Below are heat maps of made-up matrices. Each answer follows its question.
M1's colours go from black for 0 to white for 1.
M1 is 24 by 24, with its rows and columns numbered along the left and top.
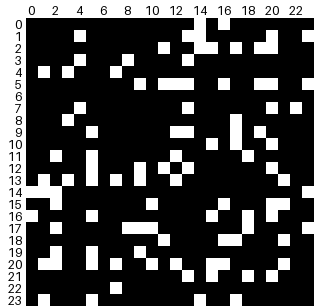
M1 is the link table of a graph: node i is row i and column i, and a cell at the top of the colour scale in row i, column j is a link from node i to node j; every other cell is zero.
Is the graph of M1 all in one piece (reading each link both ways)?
no
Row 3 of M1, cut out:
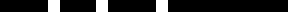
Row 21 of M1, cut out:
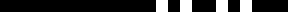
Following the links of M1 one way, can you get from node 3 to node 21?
yes
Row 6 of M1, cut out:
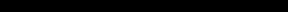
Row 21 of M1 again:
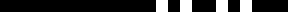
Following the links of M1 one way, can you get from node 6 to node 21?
no
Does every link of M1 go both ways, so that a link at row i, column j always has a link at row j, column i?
yes
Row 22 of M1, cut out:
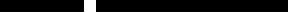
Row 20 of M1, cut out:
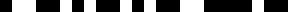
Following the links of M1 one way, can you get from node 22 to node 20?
yes
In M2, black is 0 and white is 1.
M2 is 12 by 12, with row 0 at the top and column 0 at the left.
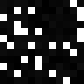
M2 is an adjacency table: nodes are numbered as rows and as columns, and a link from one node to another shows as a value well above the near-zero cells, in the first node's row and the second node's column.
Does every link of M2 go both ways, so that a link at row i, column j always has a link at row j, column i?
no
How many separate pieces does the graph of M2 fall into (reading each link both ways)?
1
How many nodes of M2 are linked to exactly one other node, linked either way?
0
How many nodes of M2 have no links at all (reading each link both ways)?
0
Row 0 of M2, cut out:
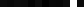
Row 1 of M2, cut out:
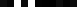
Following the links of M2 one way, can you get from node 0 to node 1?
no
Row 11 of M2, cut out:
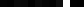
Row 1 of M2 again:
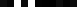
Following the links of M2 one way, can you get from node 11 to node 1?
no
